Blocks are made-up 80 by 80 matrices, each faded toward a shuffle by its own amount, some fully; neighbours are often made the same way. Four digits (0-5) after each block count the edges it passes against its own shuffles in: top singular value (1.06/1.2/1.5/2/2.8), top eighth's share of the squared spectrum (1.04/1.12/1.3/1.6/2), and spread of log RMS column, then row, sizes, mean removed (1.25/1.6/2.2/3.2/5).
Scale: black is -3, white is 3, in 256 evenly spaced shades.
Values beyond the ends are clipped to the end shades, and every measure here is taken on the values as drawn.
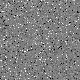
2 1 0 0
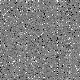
3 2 1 0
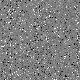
2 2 1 0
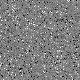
2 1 0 0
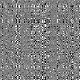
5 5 4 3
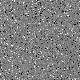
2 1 1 0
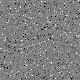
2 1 0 0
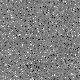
1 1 0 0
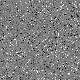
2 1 0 0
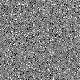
3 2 1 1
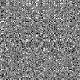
4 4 2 2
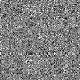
4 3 2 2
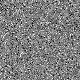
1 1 0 0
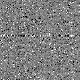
3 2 1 1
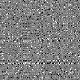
4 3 1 2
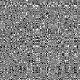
4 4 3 3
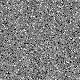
0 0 0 0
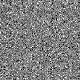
3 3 1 1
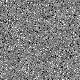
0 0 0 0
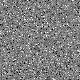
0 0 0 0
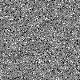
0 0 0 2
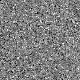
0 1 0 1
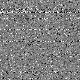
2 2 0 3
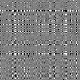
5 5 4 4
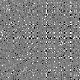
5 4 3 2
